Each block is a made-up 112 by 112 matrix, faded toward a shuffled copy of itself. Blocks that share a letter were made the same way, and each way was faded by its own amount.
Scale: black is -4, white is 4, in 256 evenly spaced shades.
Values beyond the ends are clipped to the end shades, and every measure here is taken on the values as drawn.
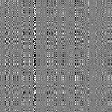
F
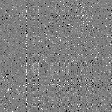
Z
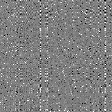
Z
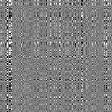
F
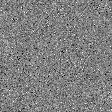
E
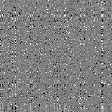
Z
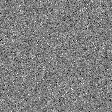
E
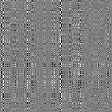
F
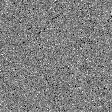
E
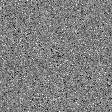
E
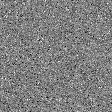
E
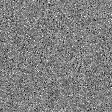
E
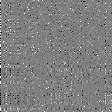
Z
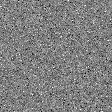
E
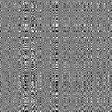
F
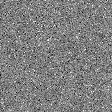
E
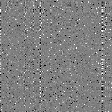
Z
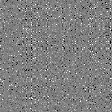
Z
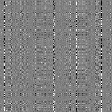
F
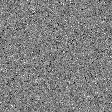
E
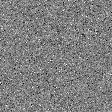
E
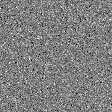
E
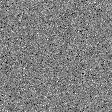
E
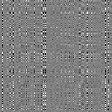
F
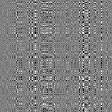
F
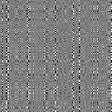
F
